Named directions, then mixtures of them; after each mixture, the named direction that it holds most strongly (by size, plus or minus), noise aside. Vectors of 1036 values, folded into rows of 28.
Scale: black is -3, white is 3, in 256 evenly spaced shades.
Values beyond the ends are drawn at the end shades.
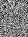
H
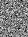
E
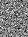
E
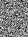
E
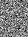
E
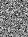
E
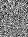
H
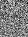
H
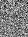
H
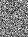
E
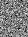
E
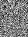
H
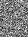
E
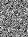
E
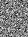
E
